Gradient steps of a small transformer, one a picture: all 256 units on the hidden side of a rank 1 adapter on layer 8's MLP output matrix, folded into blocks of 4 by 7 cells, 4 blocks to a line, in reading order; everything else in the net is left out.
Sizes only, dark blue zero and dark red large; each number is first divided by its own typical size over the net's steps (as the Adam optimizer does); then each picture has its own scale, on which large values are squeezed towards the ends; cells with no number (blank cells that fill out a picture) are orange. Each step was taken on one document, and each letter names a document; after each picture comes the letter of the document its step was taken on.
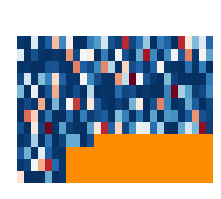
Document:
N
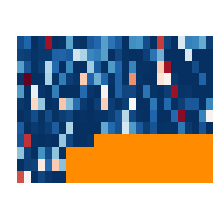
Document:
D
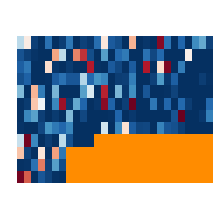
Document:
D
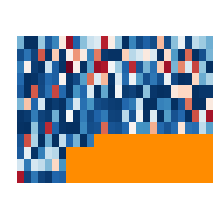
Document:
N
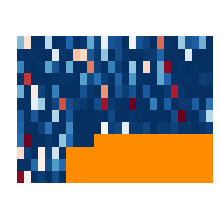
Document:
D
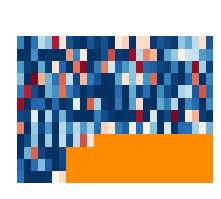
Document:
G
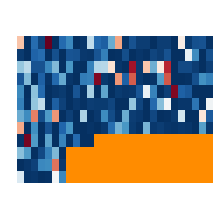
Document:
N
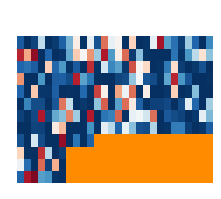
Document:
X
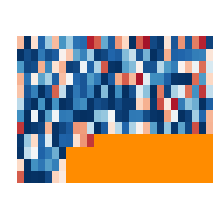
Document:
G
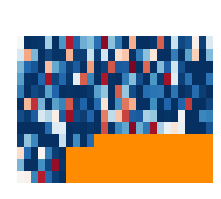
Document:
X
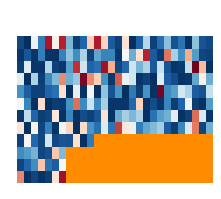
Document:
G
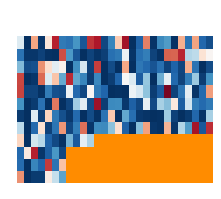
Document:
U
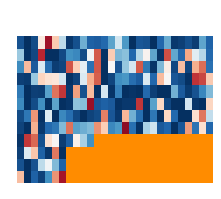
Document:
G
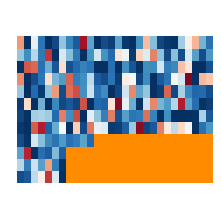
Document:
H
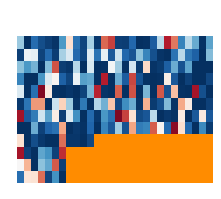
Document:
X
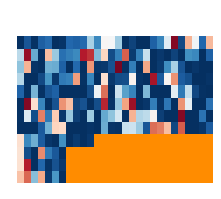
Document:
X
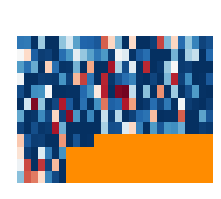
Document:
X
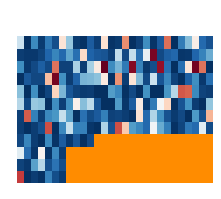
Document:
N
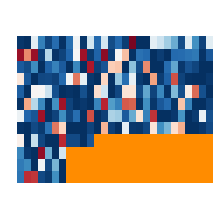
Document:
X
